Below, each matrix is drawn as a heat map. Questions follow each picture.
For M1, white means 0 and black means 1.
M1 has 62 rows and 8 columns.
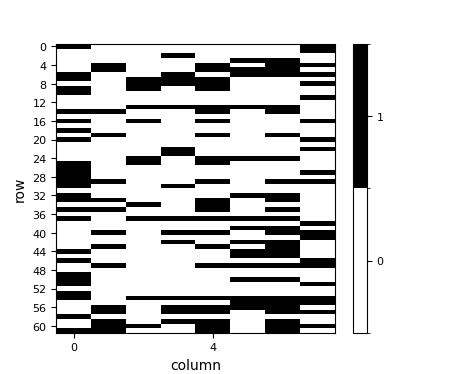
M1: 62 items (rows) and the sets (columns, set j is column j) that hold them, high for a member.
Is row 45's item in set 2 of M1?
no
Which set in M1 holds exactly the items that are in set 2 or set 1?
4
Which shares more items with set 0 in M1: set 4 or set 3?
set 4
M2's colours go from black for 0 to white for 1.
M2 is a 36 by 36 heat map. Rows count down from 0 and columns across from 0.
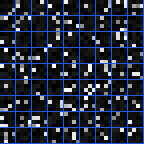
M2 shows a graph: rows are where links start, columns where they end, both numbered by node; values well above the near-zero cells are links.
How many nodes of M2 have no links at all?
0
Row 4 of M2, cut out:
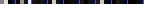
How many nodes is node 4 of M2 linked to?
6
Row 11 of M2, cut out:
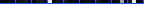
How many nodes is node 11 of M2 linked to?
3
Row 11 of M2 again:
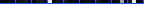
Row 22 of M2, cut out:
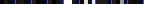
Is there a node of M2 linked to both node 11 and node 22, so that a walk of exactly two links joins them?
yes
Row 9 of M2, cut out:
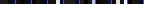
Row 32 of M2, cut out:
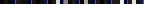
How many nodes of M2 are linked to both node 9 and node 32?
1
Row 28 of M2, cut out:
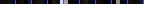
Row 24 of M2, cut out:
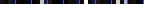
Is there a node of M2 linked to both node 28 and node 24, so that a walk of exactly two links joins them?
yes
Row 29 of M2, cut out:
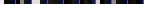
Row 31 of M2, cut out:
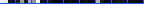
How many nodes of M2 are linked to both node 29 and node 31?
5
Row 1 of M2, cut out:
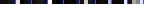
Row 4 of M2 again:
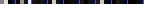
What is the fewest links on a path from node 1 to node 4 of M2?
1
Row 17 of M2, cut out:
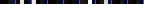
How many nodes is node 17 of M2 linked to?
4
